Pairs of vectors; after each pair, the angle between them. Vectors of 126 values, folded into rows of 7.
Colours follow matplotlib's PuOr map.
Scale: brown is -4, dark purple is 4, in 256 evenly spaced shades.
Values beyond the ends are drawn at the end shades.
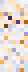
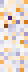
nearly parallel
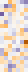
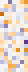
nearly opposite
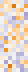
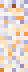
partly aligned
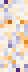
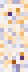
partly aligned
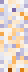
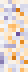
partly aligned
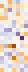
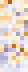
partly aligned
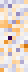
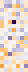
partly aligned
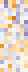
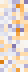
partly opposed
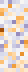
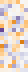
nearly opposite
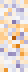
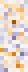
nearly opposite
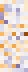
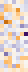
nearly opposite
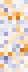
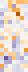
partly aligned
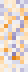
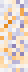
nearly parallel
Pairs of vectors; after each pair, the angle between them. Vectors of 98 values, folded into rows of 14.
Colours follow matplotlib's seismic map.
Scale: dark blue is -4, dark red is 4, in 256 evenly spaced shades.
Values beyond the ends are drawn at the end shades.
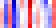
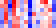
nearly opposite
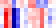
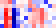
nearly parallel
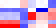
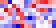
partly opposed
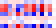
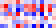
nearly parallel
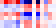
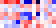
nearly parallel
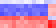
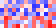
partly aligned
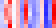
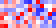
orthogonal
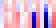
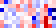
partly opposed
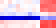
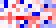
partly opposed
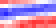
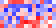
partly aligned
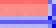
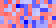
orthogonal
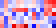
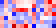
nearly parallel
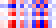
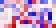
partly aligned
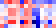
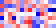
partly aligned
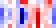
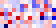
orthogonal
